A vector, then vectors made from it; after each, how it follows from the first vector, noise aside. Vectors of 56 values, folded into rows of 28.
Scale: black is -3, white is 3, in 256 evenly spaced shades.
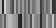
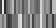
negated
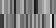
reversed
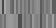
shrunk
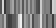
negated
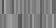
shrunk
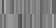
shrunk
